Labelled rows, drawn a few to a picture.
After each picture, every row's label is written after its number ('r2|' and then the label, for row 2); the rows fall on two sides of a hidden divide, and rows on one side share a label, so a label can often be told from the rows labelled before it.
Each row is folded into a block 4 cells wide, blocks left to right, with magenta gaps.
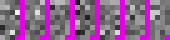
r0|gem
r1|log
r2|log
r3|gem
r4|log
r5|log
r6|log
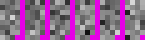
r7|log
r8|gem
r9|gem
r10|log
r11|log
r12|log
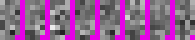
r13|log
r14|log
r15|log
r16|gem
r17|log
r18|log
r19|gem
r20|log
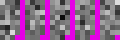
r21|gem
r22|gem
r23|log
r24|log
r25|log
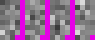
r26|log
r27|log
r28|log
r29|log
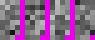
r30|log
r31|gem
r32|log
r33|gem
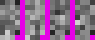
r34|gem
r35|log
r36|gem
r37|gem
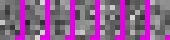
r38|gem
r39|log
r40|log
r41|gem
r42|log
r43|gem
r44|log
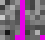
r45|log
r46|gem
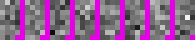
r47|log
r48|log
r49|gem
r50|log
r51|gem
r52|gem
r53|log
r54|log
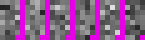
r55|log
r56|log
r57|gem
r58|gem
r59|log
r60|gem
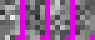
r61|log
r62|gem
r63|log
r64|gem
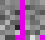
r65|log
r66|log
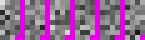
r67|log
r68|log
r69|log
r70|log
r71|gem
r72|log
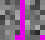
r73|gem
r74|log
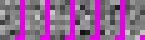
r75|log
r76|log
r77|log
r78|log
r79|gem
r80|log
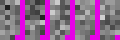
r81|log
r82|gem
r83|log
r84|log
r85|log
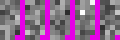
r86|gem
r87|log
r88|log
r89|log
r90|gem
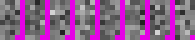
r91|log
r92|gem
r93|log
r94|log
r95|gem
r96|log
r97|gem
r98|gem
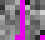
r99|log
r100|gem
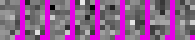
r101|log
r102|gem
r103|log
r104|gem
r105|gem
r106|gem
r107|gem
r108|gem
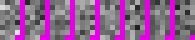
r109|log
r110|gem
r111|log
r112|log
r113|log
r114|gem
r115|gem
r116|gem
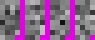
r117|log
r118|log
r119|gem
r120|log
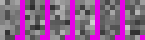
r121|log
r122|gem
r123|log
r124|log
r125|gem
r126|log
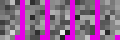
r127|gem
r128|log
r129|gem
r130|gem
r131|log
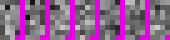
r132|gem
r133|gem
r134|log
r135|log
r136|gem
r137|log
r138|log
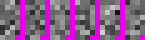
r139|gem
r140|gem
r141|log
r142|gem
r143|log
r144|gem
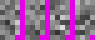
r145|log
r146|log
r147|log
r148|log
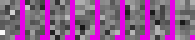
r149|log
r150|gem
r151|gem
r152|log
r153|log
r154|gem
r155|gem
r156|log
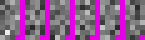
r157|gem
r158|gem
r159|gem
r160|log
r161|log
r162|gem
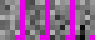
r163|log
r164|gem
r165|log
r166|log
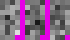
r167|log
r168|gem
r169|gem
